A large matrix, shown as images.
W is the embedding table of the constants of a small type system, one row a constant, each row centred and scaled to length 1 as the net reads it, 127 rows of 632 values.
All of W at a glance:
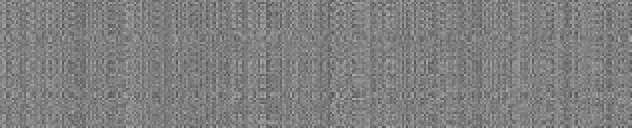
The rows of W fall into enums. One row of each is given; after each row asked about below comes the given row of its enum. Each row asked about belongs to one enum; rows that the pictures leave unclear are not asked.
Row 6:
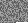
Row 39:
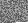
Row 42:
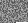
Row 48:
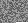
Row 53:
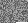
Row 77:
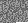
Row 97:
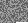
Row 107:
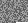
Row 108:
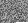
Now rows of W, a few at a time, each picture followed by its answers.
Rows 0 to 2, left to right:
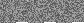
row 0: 53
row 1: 97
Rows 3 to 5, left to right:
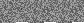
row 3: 48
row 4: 107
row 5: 107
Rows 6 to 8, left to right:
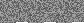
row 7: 48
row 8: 48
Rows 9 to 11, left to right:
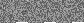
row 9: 53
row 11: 97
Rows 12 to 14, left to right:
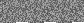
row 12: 77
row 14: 107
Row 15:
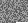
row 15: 107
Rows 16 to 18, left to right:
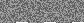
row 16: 97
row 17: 48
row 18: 6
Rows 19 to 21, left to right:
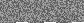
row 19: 6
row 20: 107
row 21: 39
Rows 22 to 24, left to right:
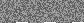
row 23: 48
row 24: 6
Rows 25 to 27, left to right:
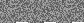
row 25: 97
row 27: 97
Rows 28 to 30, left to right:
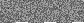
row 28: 39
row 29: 77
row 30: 53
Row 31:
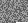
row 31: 107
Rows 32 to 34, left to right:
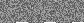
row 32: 97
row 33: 53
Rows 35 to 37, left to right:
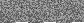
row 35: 39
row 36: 39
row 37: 108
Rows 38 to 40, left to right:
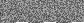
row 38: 108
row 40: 39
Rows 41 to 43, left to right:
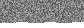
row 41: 48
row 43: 77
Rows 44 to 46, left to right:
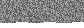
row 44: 107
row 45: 39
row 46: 6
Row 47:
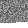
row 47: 77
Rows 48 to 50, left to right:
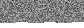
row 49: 97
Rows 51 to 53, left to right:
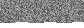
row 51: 39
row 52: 107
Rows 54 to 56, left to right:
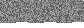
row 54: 6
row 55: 107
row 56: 53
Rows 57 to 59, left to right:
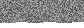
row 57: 48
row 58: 39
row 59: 107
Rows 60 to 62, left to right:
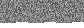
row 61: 42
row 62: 6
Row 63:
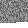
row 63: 6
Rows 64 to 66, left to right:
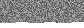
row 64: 48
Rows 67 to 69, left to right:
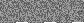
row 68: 6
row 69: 53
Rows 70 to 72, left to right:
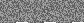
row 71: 107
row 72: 6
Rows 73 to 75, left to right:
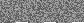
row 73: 39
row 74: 48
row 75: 48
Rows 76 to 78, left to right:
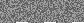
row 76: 97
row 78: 48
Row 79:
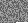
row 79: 6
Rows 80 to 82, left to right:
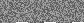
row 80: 48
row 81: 107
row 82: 6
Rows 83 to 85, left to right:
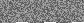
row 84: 107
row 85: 39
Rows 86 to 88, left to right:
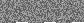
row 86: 107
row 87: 6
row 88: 108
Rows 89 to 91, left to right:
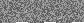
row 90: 107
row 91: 108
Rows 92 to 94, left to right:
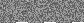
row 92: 53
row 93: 97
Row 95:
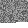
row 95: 53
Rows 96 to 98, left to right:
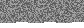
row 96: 97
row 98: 48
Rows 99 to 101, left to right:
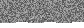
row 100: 108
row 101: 97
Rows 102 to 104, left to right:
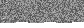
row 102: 108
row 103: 48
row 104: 107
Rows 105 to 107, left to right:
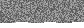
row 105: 39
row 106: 77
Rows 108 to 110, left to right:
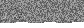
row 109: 6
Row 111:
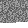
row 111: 77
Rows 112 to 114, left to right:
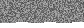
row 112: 48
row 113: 77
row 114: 42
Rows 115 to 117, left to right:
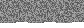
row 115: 6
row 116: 6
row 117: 48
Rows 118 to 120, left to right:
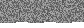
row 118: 6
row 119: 107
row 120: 97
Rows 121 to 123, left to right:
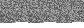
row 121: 39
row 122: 39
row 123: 53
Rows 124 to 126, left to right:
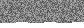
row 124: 48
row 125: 6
